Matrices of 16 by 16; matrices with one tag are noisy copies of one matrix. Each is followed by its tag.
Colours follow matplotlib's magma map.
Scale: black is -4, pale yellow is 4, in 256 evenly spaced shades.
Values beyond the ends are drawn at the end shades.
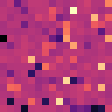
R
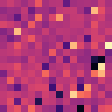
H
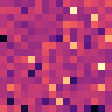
R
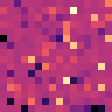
R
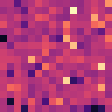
R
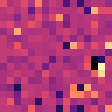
H
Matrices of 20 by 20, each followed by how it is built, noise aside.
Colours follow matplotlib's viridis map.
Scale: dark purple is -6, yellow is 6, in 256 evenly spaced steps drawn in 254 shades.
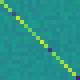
diagonal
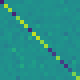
diagonal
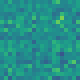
low rank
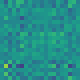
low rank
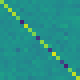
diagonal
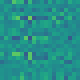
low rank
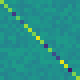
diagonal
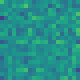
low rank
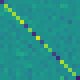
diagonal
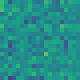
low rank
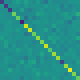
diagonal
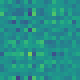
low rank
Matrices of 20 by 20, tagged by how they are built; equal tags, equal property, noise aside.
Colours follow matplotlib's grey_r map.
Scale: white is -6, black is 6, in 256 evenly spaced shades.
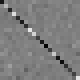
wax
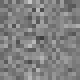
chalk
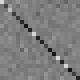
wax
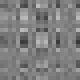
chalk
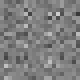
chalk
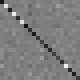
wax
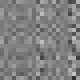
chalk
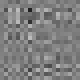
chalk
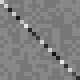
wax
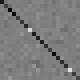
wax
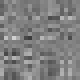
chalk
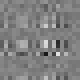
chalk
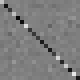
wax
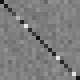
wax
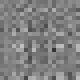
chalk
